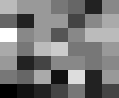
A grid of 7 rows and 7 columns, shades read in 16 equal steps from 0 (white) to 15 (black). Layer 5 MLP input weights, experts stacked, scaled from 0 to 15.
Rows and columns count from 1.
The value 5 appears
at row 2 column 7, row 4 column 1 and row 6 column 3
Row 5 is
6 13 11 7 7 8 7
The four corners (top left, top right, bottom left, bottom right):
4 7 15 11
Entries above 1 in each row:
7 7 6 7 7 7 7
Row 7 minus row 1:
11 8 7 3 -1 0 4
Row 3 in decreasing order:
10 7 7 6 4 4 0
